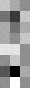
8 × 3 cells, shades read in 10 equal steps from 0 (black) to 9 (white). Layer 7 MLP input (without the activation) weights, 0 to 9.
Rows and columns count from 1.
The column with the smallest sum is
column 2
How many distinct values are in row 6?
2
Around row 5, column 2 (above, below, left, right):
5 7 8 5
